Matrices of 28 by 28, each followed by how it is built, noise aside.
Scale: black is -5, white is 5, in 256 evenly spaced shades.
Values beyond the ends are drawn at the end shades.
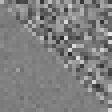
upper triangular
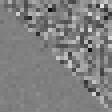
upper triangular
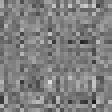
low rank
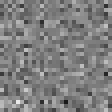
low rank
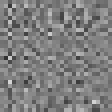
low rank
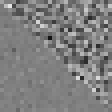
upper triangular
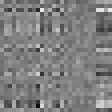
low rank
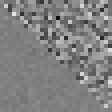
upper triangular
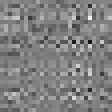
low rank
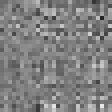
low rank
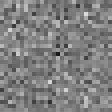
low rank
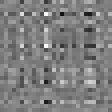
low rank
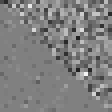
upper triangular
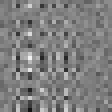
low rank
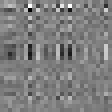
low rank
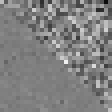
upper triangular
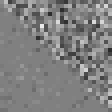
upper triangular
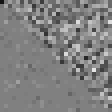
upper triangular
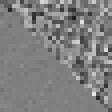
upper triangular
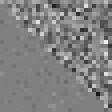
upper triangular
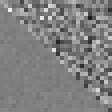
upper triangular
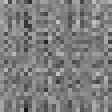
low rank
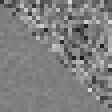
upper triangular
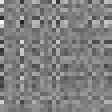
low rank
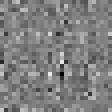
low rank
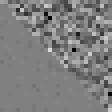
upper triangular
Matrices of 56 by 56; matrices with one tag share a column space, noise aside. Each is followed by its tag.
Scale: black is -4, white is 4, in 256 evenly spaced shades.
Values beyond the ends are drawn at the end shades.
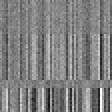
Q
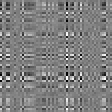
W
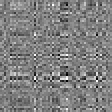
W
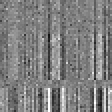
Q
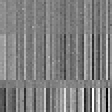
Q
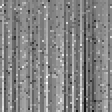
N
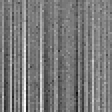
N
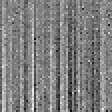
N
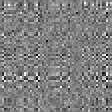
W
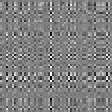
W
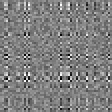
W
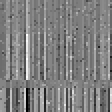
Q
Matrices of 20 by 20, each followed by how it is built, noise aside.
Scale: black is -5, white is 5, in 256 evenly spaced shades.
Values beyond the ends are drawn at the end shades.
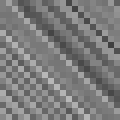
Toeplitz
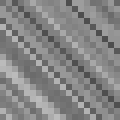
Toeplitz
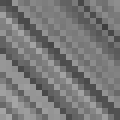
Toeplitz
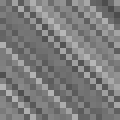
Toeplitz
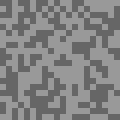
noise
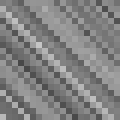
Toeplitz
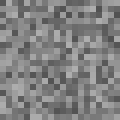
noise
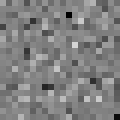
noise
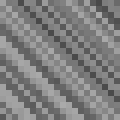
Toeplitz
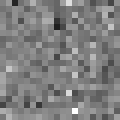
noise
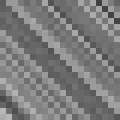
Toeplitz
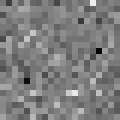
noise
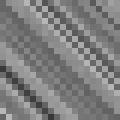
Toeplitz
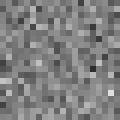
noise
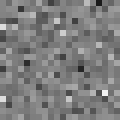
noise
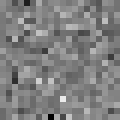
noise
